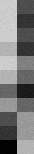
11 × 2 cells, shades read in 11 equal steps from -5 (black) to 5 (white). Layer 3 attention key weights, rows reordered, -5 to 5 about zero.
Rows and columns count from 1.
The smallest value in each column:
-5 -4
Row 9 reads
-2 1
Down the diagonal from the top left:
3 -3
